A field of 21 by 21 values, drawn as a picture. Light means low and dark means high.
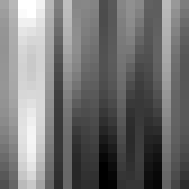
Slope: up to the bottom right. Grain: streaks running down. Ninth with the highest average: bottom middle. Roughest part: bottom left. Ninth with the lowest average: top left.
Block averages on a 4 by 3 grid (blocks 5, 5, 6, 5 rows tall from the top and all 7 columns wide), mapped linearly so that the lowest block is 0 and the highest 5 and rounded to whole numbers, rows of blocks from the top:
0 2 2 | 1 3 3 | 1 4 4 | 2 5 5
